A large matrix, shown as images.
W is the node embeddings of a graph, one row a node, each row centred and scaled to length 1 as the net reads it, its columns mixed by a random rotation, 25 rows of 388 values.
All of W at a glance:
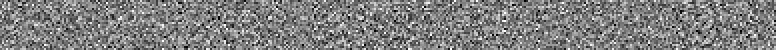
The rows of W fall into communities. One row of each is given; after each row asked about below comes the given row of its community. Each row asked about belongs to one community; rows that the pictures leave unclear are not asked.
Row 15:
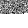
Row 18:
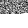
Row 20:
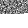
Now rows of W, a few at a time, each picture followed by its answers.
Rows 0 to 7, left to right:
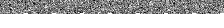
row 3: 20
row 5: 15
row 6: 15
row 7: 15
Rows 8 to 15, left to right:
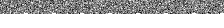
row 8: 20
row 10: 15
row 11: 18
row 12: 20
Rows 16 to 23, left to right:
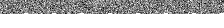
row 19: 18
